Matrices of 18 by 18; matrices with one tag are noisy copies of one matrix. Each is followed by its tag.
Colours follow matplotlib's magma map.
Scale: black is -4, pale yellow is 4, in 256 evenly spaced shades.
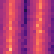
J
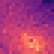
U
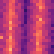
J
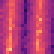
J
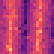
J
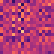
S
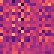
S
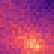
U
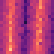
J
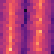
J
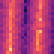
J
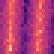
J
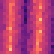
J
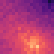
U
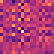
S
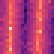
J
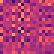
S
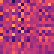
S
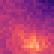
U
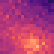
U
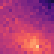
U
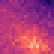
U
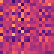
S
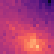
U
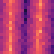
J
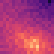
U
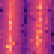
J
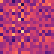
S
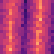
J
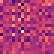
S
